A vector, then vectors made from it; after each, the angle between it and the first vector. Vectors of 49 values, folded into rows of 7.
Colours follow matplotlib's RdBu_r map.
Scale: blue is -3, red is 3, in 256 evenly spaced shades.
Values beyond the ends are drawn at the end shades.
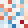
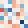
nearly opposite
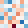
nearly opposite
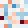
partly aligned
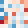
orthogonal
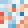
partly aligned
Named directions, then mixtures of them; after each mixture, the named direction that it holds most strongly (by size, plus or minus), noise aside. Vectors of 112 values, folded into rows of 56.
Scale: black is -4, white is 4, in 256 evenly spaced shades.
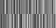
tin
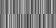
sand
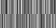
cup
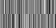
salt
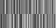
tin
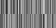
sand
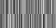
sand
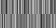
cup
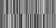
tin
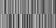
tin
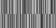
cup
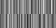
sand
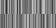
cup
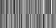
sand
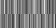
salt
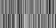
salt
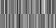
salt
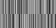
salt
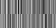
sand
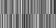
cup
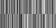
tin
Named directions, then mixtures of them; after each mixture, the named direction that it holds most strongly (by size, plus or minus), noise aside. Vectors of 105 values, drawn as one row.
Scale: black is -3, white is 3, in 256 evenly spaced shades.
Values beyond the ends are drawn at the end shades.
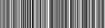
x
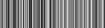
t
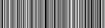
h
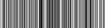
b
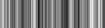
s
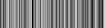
t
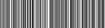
x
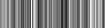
s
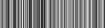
t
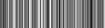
t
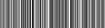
x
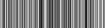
b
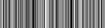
h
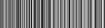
x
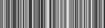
t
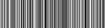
h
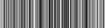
b
